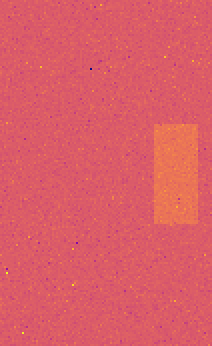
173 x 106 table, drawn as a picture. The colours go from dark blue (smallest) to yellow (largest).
The middle right is the ninth with the highest average. On average the colour sits 60% of the way up the scale. An odd patch, higher than its surroundings, sits in the middle right. No row or column stands out. No regular stripes run through it.
